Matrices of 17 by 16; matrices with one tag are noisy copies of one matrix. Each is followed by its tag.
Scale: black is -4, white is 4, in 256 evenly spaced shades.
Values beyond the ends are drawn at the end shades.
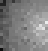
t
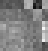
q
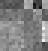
q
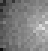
t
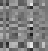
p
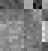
q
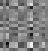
p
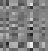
p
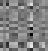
p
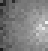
t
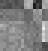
q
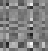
p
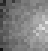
t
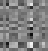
p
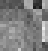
q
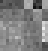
q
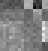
q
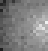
t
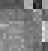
q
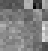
q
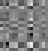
p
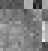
q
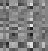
p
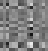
p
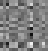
p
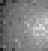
t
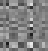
p
